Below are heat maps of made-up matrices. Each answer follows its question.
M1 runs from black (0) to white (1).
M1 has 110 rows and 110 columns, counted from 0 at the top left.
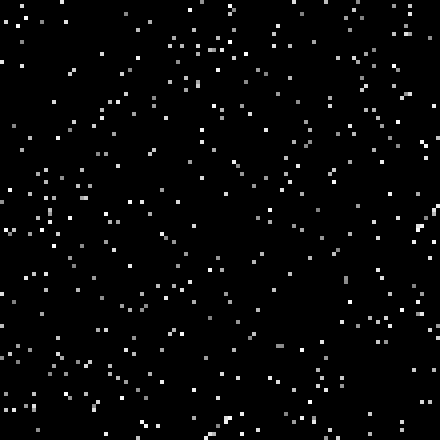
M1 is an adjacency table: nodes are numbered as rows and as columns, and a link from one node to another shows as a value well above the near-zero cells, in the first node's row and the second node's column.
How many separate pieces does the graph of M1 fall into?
1
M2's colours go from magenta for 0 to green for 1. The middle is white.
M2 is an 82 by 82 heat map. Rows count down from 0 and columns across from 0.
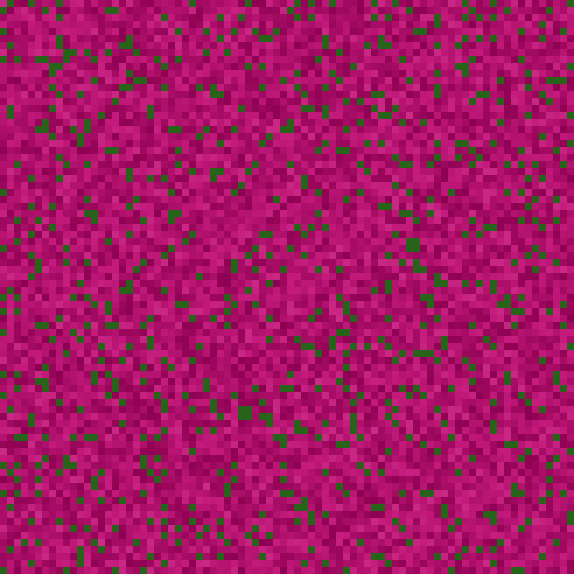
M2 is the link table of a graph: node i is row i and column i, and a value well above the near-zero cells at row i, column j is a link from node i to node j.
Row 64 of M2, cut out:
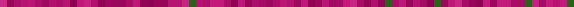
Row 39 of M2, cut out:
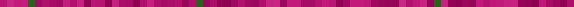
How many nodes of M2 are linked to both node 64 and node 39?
1
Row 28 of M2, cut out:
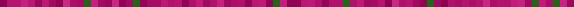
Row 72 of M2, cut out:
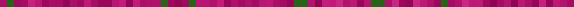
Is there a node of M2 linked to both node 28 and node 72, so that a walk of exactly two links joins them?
no
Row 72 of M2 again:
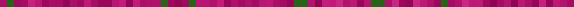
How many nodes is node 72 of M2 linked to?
8
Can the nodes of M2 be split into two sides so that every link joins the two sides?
yes
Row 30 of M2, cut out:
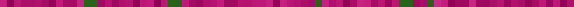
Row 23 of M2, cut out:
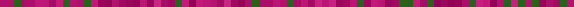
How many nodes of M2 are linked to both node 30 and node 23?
5
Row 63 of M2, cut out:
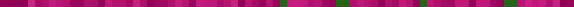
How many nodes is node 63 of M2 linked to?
6
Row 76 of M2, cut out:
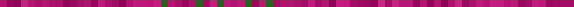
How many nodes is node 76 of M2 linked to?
5
